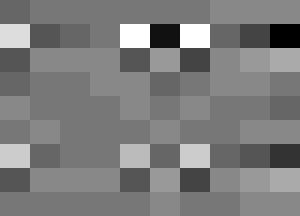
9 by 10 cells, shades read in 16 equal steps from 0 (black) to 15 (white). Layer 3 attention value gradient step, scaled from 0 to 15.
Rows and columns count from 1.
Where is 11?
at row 7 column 5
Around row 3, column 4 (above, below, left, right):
7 8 8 5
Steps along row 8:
up same same down up down up up up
